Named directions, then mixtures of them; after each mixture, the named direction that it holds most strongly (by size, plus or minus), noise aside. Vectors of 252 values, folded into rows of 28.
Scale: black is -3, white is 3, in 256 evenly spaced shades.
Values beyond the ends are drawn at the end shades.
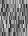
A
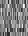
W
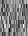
A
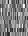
W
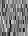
A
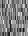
W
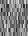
A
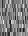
W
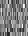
W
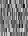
W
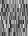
A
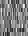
W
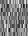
A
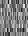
W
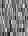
W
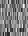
W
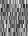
A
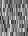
A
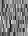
A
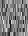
A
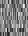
W
